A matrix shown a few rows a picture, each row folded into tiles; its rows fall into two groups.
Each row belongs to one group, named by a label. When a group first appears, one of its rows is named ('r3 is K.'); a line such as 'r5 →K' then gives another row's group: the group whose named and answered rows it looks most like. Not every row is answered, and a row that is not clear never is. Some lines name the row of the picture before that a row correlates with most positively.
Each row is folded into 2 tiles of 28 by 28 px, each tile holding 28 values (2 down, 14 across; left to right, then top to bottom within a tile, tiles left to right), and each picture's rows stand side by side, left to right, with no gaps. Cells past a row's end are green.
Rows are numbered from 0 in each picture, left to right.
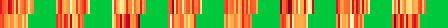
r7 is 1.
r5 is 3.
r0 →3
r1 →1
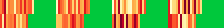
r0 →1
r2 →1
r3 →3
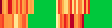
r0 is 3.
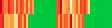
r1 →1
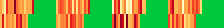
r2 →1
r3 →1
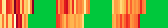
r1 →3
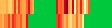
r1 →3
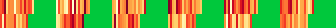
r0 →1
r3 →3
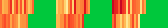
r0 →3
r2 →3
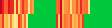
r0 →3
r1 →1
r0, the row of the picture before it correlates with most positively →2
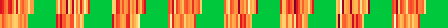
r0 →3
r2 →3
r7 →1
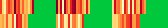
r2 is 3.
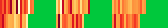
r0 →3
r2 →1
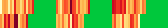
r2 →3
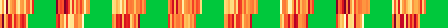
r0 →1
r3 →1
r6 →3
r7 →1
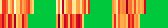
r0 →1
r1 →1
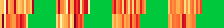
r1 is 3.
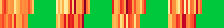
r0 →1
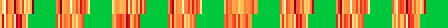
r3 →1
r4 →1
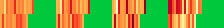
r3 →3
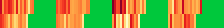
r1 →3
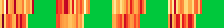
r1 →3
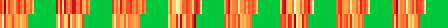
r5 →1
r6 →1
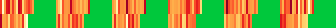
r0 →3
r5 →3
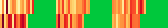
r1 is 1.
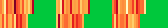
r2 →1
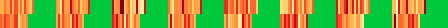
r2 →3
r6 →3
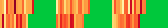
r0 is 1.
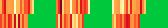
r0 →1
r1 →1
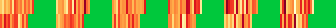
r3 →3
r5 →1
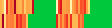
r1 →1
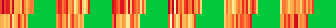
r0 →3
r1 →3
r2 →3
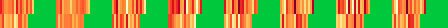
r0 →3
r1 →1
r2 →1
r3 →3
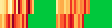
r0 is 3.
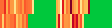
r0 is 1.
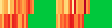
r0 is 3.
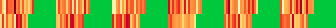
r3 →3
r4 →1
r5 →3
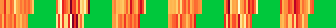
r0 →1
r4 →1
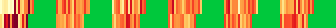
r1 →3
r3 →1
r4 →1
